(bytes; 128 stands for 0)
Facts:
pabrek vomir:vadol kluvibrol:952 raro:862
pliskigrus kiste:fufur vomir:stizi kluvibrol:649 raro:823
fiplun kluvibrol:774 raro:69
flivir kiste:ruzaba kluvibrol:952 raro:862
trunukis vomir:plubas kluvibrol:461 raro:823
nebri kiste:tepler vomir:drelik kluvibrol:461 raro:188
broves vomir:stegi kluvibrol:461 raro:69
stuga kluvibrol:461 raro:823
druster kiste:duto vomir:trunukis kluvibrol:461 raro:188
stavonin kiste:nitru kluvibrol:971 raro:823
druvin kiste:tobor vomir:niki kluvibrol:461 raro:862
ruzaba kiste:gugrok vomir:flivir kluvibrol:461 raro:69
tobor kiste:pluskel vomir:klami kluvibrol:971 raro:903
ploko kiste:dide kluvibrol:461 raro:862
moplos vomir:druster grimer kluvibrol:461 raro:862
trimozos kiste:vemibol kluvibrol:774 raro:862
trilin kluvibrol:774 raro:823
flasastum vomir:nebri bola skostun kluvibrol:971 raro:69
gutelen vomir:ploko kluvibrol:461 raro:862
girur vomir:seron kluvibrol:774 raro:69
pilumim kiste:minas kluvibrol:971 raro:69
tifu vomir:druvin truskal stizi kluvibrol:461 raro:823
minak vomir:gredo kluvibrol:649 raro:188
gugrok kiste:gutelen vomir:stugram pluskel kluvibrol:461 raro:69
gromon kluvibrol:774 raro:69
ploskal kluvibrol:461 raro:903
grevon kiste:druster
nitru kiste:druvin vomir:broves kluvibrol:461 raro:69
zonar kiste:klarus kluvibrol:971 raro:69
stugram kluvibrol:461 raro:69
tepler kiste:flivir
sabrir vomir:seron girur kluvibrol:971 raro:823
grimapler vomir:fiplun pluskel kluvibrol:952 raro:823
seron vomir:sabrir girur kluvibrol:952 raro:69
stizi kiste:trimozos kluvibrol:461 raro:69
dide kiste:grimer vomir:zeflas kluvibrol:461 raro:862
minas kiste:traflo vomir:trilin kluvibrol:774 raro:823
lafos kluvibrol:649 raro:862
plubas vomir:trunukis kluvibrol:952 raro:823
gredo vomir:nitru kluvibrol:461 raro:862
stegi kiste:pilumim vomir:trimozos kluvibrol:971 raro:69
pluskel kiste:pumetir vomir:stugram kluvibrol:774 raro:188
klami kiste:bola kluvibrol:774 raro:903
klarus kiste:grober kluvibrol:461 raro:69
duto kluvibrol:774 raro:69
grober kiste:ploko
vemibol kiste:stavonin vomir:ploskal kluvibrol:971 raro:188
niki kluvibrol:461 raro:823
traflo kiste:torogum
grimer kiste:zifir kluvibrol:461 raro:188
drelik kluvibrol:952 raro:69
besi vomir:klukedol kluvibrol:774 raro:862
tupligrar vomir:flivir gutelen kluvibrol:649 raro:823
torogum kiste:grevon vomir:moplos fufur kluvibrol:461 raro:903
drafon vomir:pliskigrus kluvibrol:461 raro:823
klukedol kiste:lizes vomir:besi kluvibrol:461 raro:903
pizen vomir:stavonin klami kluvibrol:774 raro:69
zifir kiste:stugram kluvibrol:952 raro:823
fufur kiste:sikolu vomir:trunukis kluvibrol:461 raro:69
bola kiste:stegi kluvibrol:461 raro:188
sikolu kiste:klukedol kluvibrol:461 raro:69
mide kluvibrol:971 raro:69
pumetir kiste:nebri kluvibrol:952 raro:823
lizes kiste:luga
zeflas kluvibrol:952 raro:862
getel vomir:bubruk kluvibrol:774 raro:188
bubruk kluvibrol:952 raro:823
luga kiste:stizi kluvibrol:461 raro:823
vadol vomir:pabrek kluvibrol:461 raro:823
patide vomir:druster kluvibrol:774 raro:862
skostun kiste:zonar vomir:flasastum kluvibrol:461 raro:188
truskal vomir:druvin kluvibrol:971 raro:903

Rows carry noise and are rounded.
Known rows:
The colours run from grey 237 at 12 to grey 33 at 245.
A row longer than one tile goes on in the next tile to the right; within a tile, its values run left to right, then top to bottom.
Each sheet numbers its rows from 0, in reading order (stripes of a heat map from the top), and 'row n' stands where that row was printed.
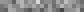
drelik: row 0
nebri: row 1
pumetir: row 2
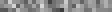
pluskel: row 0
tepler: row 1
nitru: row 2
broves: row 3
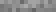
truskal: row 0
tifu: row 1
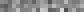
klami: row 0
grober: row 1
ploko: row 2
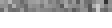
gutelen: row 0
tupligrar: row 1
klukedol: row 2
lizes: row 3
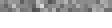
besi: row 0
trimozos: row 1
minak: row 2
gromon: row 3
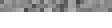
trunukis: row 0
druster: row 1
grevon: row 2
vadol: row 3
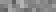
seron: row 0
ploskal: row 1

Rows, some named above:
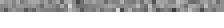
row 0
grimapler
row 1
tifu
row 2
tepler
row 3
truskal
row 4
ploko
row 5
sikolu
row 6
stavonin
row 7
luga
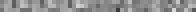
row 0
klarus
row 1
stugram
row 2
zonar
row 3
drafon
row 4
minas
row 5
trilin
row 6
grimer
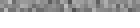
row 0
skostun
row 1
gredo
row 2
sikolu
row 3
broves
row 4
pliskigrus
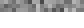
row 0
bola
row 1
fufur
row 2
duto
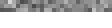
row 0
druvin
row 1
torogum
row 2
lafos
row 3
pizen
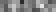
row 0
lizes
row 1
trimozos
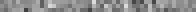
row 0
plubas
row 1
zonar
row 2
sabrir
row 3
vemibol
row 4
tepler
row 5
fufur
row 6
niki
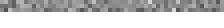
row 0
stegi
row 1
pliskigrus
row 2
zifir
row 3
moplos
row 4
bubruk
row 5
nebri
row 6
dide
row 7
klukedol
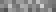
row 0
stizi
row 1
flivir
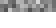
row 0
pilumim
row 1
nebri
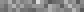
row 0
getel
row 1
tobor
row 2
patide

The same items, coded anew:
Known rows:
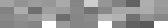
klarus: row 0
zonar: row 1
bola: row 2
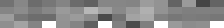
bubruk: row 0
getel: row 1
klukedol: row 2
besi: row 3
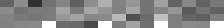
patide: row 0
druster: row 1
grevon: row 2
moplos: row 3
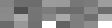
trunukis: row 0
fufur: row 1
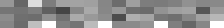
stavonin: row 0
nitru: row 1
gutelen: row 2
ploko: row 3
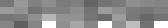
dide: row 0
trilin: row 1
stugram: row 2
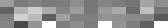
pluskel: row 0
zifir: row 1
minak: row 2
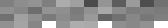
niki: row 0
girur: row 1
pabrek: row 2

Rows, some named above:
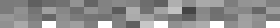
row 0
trilin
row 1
grimapler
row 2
trimozos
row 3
sabrir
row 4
niki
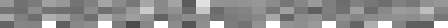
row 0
fufur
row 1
fufur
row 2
nebri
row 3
vemibol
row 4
pliskigrus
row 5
lafos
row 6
flivir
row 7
skostun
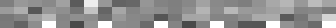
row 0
ploko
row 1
vemibol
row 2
ploskal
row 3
klukedol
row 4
torogum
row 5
stegi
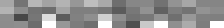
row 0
pilumim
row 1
stegi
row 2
druvin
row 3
broves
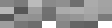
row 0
truskal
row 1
grimer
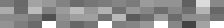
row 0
minak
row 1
klami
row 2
sikolu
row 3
tobor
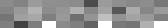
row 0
klukedol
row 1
minas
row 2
pumetir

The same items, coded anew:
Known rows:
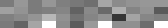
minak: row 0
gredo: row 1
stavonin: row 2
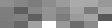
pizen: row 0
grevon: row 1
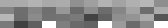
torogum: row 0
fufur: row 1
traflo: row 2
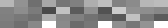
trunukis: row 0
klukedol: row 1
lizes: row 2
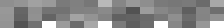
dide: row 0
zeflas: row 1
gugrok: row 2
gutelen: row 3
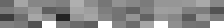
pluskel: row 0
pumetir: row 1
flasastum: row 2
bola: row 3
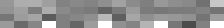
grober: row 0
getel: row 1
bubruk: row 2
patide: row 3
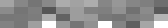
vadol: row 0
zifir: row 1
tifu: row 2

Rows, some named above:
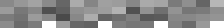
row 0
skostun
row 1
flivir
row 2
sikolu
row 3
lafos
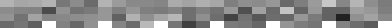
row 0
grimer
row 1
lafos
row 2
grimapler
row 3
torogum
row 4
nitru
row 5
trimozos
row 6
pumetir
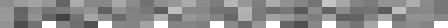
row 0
dide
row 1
pluskel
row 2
trilin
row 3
pliskigrus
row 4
plubas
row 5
moplos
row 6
niki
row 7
pliskigrus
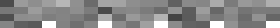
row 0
tobor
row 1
trunukis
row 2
sabrir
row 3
druvin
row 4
klami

